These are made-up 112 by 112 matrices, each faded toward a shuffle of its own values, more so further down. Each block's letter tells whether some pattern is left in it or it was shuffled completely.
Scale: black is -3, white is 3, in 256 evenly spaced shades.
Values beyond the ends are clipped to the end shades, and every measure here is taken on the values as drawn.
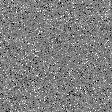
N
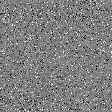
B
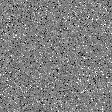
N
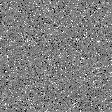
B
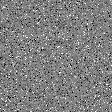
N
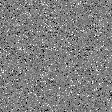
B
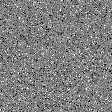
N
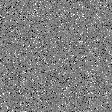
B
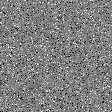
N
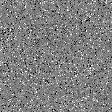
B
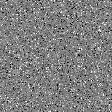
B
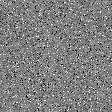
N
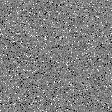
B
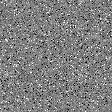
B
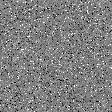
N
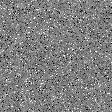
N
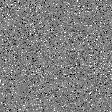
B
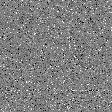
B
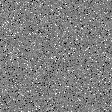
N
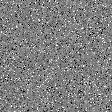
N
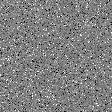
N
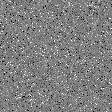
N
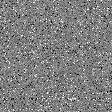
B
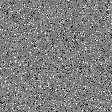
N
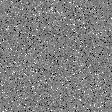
N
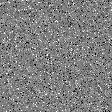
B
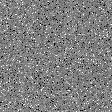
N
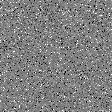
B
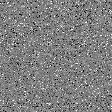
B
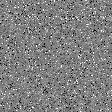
B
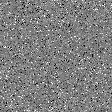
N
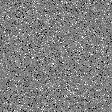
B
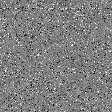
B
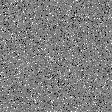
N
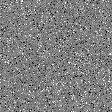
N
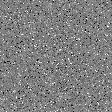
N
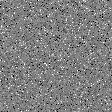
N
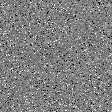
N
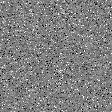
B
